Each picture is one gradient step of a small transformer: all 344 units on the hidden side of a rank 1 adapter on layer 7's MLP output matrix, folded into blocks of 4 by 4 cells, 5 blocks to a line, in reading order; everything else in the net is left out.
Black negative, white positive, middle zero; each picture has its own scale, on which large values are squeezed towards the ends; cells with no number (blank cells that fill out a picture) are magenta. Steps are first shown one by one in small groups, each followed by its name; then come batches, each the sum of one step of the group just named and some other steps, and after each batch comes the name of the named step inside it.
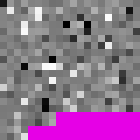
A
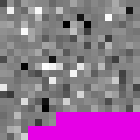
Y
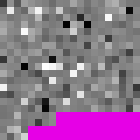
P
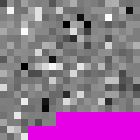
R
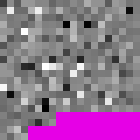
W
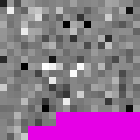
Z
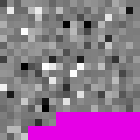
W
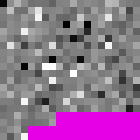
P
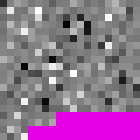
Y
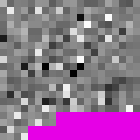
R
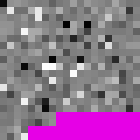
W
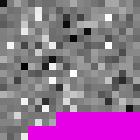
P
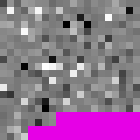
Y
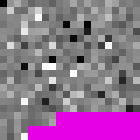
A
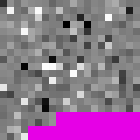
Y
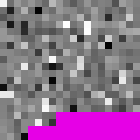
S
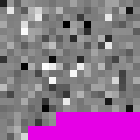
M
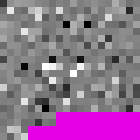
S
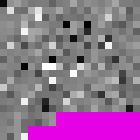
M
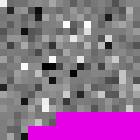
S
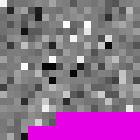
S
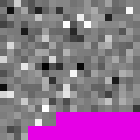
S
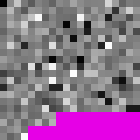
M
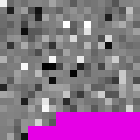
S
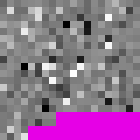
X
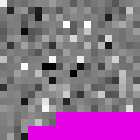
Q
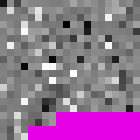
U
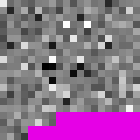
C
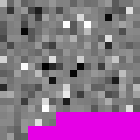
Q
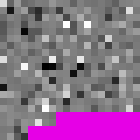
Q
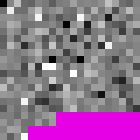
X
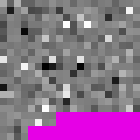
C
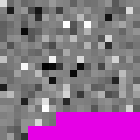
Q
